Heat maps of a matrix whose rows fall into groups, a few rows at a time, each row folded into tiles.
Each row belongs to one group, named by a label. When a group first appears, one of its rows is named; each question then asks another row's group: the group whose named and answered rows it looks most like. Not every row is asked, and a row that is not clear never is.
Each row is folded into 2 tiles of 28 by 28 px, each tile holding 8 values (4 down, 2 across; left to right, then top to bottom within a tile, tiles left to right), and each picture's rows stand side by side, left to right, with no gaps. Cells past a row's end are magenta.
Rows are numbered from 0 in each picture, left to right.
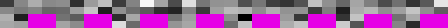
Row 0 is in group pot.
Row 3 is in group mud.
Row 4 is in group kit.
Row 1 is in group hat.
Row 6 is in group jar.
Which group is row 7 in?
hat
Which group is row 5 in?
pot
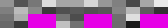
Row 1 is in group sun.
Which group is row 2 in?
hat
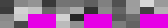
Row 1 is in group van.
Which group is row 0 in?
jar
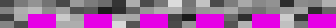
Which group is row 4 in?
kit
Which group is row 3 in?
kit
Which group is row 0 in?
jar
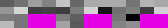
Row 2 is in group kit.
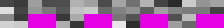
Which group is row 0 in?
pot
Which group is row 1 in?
jar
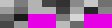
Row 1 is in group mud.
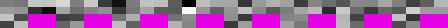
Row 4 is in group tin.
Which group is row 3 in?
hat
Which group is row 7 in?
tin
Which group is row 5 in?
hat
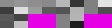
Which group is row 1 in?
hat
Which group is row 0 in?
tin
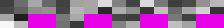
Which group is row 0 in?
pot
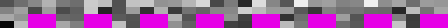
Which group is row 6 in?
sun
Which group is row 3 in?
sun
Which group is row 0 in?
tin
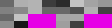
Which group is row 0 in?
jar
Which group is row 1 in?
jar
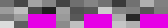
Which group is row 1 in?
pot
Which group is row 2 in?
pot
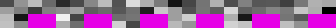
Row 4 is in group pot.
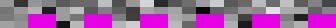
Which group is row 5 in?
kit
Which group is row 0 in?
hat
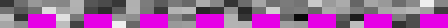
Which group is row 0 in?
pot
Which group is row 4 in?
pot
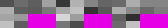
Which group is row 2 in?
kit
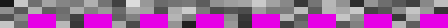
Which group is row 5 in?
tin
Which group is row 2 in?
jar
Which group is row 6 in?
tin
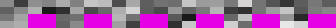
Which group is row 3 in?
kit
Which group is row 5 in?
pot
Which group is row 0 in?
hat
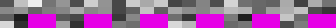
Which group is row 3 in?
pot
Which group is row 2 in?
jar
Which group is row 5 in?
tin
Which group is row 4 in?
kit
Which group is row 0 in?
sun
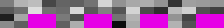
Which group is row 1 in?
tin
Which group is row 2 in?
tin
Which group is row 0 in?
jar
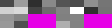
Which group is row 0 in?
van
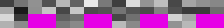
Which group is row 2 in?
mud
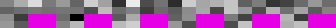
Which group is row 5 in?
pot
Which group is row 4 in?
kit
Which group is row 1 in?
kit
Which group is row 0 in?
sun
